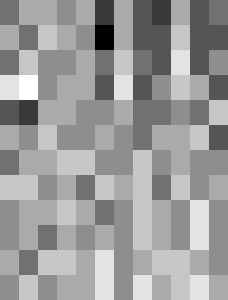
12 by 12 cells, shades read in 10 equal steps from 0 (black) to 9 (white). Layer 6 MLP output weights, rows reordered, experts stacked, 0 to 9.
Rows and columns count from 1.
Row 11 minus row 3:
2 -3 2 2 0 4 -2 2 4 -1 3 0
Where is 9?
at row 4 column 2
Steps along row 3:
up down same up down up down down up down up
